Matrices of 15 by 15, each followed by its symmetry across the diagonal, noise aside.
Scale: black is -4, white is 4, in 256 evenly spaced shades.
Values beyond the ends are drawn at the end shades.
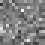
neither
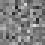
neither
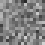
neither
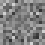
symmetric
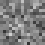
neither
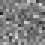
neither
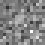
symmetric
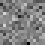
neither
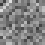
symmetric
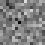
neither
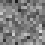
neither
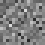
symmetric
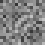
symmetric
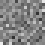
symmetric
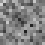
symmetric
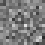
symmetric
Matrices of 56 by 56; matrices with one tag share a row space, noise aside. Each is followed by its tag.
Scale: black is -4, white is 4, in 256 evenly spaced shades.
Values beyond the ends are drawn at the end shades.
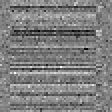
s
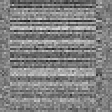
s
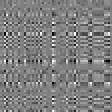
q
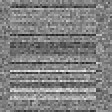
s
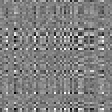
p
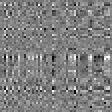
q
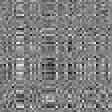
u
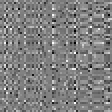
q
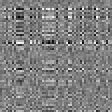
u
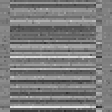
s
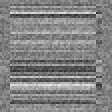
s
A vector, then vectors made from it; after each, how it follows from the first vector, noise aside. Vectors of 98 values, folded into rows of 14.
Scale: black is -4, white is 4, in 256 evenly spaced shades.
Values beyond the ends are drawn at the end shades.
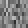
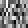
scaled up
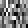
scaled up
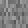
shrunk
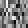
scaled up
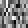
scaled up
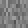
shrunk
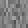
shrunk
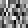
scaled up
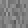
shrunk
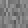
shrunk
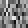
scaled up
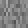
shrunk
